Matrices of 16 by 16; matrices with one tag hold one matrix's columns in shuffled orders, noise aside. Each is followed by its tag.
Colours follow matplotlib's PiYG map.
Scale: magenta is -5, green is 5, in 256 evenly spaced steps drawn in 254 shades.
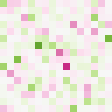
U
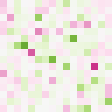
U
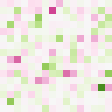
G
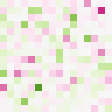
G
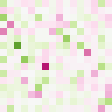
U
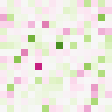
U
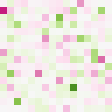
G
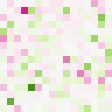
G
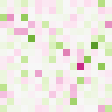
U
